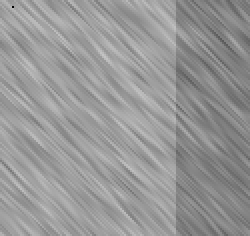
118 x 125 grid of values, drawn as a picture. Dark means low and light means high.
A single lone cell is far lower than the cells round it. A vertical seam about 70% of the way across splits the table, and the left part is higher. Streaks slant down to the right.
